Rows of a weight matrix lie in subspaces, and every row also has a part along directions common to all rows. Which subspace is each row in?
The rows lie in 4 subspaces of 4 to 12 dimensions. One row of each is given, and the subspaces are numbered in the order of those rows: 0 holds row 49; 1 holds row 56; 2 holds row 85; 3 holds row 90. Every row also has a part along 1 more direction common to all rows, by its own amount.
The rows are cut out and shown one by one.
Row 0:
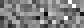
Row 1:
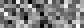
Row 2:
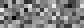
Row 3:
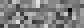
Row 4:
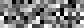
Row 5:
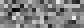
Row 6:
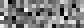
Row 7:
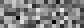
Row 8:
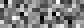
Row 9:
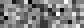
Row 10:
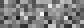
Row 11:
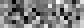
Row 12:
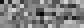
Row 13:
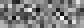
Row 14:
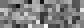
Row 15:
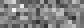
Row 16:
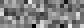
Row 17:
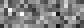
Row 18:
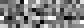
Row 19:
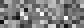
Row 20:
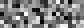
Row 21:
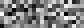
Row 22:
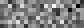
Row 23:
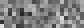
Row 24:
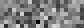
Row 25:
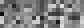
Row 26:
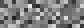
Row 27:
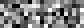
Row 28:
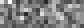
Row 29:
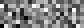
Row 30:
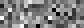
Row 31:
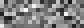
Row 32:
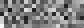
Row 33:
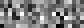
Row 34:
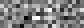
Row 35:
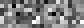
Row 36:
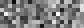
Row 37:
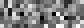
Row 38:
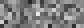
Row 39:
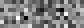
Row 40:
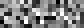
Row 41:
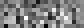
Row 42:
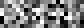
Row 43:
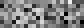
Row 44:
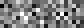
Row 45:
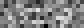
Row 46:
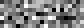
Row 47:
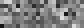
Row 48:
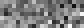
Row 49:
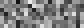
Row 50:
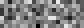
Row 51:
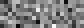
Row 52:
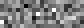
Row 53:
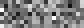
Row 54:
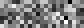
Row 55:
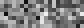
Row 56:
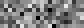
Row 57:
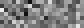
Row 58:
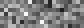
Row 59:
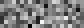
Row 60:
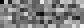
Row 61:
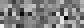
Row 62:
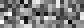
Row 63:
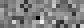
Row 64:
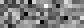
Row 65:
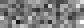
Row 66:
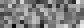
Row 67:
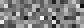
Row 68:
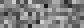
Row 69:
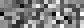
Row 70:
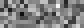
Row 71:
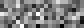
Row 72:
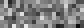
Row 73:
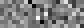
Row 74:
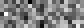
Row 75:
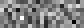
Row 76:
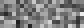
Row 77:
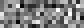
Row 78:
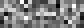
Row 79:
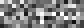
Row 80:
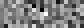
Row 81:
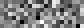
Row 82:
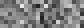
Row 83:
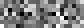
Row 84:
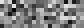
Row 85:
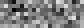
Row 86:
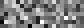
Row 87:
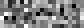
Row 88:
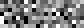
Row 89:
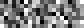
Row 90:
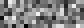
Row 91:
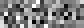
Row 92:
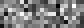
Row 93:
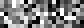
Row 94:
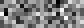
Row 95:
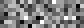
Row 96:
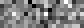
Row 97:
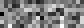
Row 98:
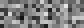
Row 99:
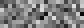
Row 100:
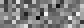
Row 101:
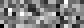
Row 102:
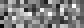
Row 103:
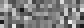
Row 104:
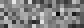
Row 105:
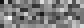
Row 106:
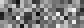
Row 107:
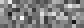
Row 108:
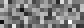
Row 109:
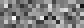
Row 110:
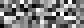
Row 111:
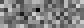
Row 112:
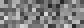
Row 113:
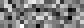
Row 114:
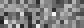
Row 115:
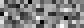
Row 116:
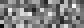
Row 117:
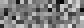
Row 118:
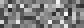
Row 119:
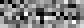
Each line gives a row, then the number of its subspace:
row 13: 1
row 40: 3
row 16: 0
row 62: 3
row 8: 3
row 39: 0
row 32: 1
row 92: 3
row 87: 3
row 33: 3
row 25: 1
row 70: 3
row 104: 0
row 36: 0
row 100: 0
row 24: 1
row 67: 0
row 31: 2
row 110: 2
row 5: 2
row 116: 3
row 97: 1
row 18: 1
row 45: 1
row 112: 0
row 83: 3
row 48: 0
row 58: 0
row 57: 0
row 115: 0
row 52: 1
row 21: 2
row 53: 0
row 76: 0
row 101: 3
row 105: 2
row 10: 0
